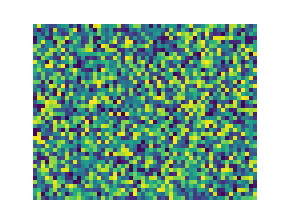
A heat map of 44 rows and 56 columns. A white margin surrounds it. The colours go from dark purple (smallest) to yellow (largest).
Seam: none. Histogram: flat. Average level on the scale: 50%. Grain: fine. Slope: none. Stripes: none.
